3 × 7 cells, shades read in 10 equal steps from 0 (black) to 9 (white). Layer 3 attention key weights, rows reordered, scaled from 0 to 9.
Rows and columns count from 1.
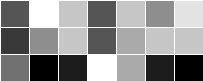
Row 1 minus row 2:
1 4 0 0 1 -2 1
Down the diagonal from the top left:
3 5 1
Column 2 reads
9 5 0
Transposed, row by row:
3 2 4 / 9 5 0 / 7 7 1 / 3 3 9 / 7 6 6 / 5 7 1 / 8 7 0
